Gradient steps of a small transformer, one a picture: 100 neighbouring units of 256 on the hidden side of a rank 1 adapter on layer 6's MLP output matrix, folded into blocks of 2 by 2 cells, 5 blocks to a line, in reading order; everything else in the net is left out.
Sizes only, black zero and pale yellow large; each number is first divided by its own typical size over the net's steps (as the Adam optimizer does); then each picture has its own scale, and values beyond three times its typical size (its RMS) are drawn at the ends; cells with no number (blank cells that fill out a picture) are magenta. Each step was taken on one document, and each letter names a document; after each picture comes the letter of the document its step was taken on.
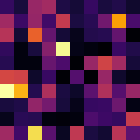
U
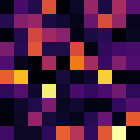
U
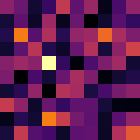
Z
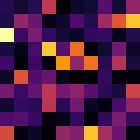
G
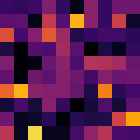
U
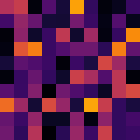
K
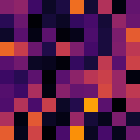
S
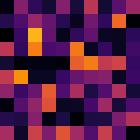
U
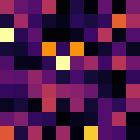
G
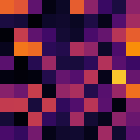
K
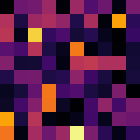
U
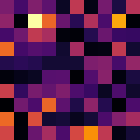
G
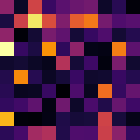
G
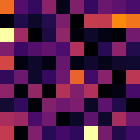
G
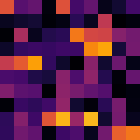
Z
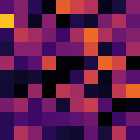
Z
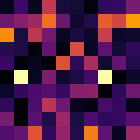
G
